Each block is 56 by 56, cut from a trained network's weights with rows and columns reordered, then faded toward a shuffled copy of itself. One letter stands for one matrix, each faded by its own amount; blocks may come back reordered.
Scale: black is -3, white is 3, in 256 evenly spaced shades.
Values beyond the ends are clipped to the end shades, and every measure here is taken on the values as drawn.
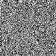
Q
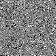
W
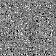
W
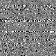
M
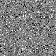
W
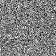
Q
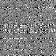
M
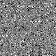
W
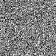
Q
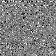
W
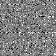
W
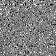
W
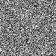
Q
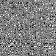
W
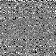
M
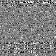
M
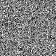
Q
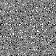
W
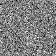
Q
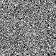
Q
